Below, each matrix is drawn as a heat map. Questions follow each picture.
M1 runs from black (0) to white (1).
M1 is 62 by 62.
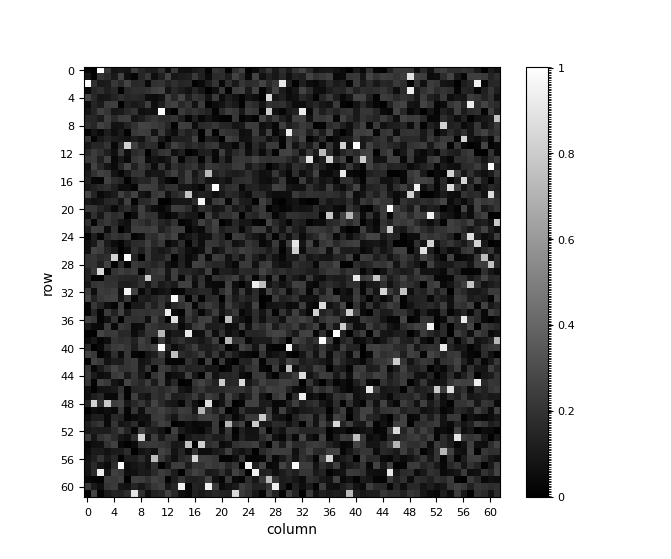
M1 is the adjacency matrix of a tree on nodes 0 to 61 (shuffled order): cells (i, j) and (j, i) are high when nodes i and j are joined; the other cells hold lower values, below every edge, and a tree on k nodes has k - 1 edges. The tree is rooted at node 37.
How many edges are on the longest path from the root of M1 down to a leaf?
5
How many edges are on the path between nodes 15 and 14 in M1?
3
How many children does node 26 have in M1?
1
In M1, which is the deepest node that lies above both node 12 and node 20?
51
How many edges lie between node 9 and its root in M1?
5
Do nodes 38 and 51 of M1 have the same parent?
yes
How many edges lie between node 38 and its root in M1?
1
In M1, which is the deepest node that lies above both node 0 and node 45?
58
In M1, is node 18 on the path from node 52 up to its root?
no
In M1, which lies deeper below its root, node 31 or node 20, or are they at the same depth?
node 20
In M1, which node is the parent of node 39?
21
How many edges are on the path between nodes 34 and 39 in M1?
2
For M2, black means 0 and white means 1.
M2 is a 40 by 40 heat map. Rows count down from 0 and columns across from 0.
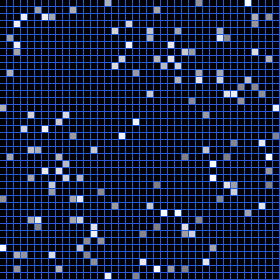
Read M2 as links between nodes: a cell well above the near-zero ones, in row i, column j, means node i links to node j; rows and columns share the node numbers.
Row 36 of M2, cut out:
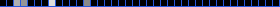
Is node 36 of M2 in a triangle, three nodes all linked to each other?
yes
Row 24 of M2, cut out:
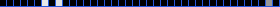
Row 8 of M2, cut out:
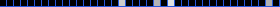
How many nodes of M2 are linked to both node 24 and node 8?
1
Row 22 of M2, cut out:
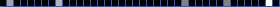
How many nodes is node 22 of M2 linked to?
5
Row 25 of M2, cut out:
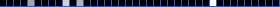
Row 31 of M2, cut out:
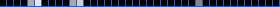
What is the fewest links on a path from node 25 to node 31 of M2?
2
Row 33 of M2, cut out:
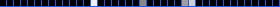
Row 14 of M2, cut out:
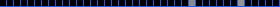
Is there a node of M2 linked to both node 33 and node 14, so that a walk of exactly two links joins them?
yes
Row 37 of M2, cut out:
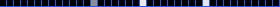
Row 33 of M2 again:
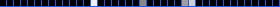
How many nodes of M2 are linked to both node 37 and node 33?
2
